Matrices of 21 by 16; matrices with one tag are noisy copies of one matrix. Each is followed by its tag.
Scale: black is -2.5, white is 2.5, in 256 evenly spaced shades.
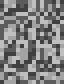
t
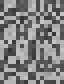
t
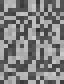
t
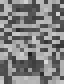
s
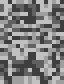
s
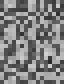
t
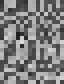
t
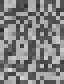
t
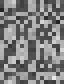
t
